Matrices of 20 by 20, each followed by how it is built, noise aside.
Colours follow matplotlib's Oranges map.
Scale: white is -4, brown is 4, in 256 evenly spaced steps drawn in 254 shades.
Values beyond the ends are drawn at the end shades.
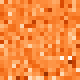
noise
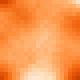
smooth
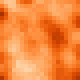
smooth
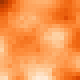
smooth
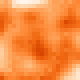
smooth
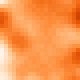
smooth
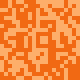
noise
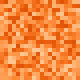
noise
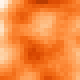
smooth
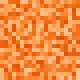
noise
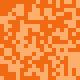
noise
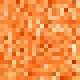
noise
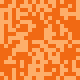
noise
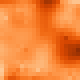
smooth
